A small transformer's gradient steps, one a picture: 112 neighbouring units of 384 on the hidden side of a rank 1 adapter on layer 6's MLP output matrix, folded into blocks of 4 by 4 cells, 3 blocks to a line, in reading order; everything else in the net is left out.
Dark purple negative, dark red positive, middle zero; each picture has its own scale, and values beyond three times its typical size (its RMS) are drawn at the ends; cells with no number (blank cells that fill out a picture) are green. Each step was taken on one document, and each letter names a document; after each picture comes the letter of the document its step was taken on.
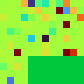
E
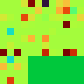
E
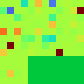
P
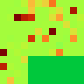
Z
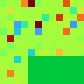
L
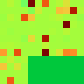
E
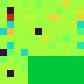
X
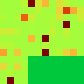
E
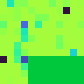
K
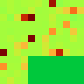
Z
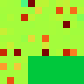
E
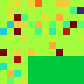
L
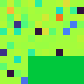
L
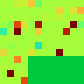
L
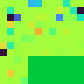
X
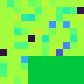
Z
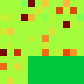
E
